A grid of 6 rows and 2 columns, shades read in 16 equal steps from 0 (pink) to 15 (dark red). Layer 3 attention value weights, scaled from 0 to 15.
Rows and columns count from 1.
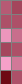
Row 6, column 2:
8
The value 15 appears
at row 6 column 1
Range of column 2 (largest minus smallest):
5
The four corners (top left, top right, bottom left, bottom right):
7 9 15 8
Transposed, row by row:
7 8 1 9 0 15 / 9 8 5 8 4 8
